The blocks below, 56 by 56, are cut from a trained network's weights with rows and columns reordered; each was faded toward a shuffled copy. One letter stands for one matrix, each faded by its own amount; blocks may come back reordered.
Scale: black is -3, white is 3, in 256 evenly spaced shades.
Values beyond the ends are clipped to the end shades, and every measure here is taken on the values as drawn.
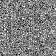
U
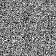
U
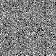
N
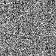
U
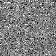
N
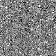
N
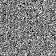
U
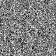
U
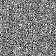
N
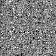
N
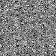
N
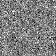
N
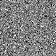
U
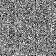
U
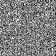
U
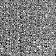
N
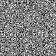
N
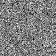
U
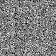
U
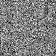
U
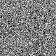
U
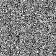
U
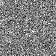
U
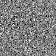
N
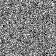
U
